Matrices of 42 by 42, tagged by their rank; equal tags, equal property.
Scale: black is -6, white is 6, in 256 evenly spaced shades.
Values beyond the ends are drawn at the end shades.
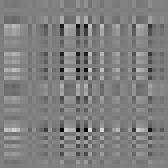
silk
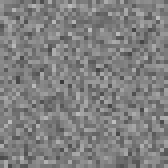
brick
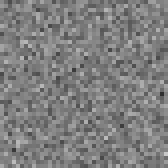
brick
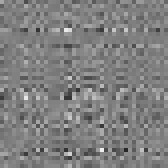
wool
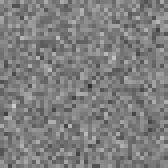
brick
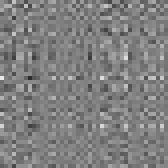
wool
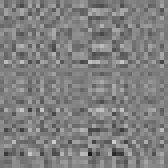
wool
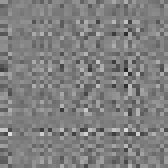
wool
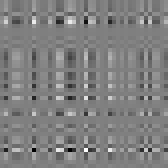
silk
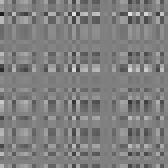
silk
